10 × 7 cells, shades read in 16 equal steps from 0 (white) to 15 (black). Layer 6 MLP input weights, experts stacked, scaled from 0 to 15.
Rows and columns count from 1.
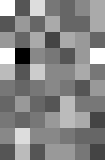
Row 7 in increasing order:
4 6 8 8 9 9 10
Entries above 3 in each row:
5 7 7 5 6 7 7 7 6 7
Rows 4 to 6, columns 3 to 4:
7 8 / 3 7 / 8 7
